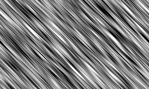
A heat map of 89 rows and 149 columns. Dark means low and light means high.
Histogram: bell-shaped. Odd rows or columns: none. Average level on the scale: 50%. Grain: diagonal, down to the right. Mirror symmetry: none.
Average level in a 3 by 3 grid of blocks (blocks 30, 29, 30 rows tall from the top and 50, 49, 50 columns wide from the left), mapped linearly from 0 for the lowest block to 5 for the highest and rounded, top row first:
4 2 3
0 3 2
3 3 5
